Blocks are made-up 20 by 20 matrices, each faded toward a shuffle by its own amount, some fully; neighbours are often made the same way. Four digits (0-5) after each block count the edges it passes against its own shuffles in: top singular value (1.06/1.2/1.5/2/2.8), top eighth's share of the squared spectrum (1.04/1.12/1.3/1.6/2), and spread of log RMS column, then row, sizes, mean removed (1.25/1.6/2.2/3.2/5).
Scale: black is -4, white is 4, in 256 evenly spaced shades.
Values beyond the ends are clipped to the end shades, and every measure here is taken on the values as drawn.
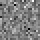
0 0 0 0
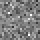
0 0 0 0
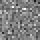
0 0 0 0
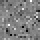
0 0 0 0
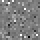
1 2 1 0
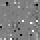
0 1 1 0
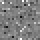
0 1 0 0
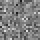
1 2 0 0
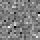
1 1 0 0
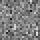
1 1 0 0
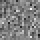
0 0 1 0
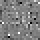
2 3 0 1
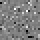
1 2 1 0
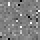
0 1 1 0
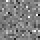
2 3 1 0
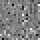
2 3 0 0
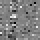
2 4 1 0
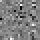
2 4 1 0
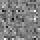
3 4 1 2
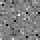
1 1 0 0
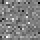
1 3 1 0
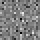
1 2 0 0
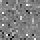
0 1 0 0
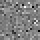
0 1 0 0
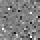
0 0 0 0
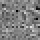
2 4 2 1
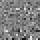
2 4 0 2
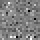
2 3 0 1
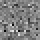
2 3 0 2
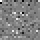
2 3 0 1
